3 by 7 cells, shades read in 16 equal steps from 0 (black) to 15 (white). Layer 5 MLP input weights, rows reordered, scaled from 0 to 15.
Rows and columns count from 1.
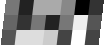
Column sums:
18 18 30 24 19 29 12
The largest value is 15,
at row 3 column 6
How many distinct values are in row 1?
6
